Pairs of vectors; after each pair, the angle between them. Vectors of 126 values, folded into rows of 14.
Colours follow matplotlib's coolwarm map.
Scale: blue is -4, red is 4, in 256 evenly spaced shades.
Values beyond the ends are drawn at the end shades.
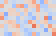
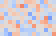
nearly parallel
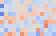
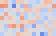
orthogonal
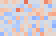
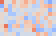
orthogonal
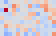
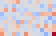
orthogonal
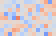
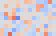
nearly opposite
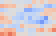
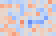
partly aligned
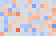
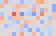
orthogonal
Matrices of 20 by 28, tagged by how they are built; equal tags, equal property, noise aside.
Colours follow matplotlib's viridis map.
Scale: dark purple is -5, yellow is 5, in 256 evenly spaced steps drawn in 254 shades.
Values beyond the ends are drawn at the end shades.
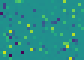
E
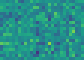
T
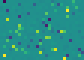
E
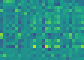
T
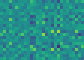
T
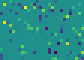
E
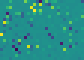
E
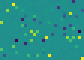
E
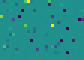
E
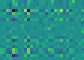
T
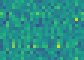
T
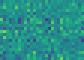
T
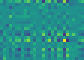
T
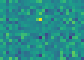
T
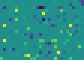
E
